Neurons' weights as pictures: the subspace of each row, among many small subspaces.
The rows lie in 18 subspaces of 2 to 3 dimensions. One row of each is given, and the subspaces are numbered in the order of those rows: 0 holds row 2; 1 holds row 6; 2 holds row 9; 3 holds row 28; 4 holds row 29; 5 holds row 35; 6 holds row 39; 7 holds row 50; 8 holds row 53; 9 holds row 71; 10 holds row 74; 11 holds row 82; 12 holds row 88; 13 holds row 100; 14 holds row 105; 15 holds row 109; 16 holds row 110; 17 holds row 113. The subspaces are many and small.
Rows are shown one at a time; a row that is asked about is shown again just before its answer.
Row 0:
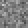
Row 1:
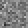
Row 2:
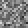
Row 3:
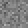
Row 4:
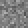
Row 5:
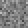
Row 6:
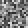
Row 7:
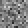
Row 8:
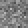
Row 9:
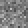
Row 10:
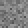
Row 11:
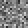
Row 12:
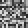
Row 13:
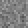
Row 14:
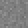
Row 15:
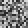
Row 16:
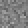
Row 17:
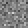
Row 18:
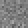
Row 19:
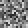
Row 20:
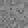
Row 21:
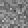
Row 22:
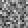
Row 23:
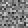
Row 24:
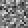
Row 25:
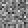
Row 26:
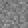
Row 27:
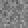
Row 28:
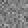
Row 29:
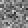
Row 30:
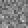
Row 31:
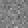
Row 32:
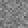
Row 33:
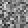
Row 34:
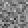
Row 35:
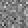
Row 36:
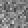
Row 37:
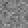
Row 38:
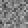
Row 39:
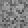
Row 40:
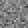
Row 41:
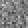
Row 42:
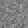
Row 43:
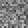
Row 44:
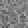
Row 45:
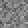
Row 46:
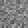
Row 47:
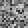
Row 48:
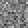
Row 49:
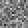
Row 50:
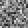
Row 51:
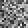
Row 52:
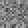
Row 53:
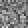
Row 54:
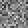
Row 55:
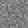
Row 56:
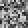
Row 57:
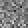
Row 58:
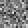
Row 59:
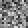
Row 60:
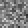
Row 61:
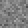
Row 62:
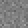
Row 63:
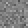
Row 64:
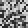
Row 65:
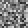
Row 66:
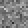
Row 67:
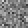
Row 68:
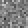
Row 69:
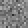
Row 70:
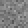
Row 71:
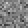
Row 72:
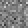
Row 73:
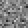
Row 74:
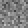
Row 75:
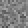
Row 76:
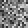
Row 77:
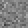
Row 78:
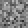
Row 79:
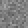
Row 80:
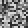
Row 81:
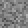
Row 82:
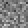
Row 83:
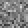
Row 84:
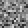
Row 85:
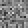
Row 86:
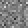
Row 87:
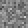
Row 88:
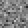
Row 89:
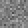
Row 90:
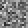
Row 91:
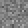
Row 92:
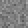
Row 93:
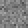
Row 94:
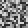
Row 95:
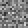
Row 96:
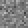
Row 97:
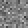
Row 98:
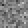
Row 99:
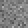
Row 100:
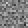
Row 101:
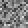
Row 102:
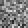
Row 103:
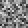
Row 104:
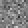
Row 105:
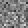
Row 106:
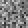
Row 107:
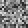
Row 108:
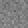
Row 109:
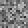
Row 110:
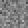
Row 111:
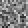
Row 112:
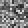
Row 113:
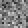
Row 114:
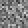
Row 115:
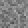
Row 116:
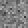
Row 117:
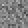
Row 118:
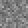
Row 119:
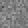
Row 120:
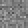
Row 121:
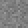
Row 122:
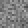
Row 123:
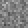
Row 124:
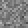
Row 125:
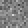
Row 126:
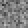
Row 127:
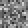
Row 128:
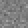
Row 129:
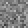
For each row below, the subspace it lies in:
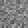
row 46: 9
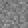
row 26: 11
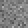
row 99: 3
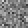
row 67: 3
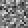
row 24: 16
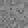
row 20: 6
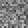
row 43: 14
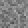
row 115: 16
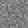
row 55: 5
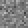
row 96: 16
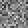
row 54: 5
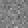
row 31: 17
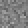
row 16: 8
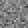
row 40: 12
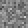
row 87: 15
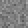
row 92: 8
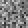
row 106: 17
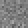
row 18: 9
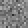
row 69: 1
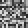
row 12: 13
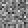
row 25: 14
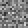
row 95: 13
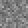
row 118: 7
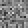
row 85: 13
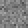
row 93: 4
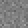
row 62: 3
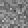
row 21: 11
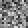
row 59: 17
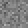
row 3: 2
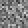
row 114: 5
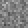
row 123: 10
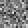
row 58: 4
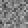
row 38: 0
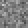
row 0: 10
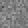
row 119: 7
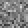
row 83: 9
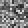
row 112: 6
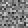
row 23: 13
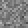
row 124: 0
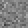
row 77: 15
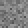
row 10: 11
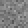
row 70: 10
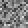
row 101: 0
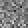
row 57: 3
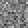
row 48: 14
